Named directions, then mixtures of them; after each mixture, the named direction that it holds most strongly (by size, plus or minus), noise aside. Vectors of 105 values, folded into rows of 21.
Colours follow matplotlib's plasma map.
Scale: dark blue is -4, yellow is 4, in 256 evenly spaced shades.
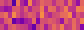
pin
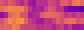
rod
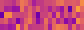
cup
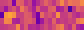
cup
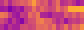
rod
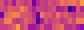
rod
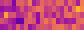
cup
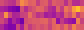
rod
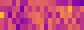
cup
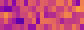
pin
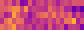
rod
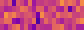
pin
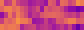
rod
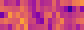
rod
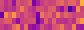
cup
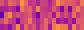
cup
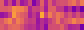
rod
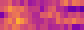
rod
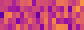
cup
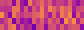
pin
